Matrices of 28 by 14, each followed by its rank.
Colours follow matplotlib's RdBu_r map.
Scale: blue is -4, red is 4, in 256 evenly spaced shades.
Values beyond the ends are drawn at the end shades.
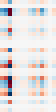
one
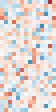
full rank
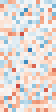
full rank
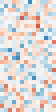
full rank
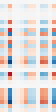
one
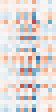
two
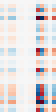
one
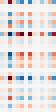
one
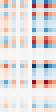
one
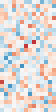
full rank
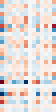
two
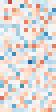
full rank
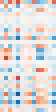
two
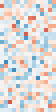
full rank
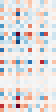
two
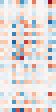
two
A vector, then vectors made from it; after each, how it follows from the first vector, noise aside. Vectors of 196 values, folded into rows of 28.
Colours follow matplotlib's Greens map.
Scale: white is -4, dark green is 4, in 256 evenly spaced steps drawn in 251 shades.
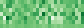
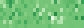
partly zeroed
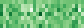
reversed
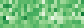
sign-scrambled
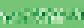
partly zeroed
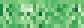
reversed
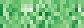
reversed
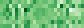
wrapped around
